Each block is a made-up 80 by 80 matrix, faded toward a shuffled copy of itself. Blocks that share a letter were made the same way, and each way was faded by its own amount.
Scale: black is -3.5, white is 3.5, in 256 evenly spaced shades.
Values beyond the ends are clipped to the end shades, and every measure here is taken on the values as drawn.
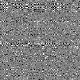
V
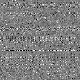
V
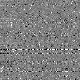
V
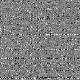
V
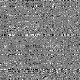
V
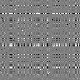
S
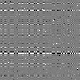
S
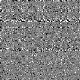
V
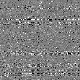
V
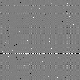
S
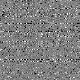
V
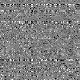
V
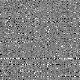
V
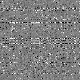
V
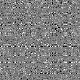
V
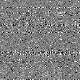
V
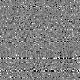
V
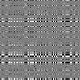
S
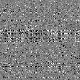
V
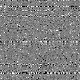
V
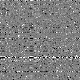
V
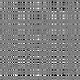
S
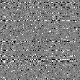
V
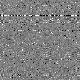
V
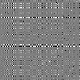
S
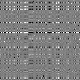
S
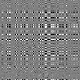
S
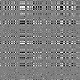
S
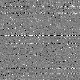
V
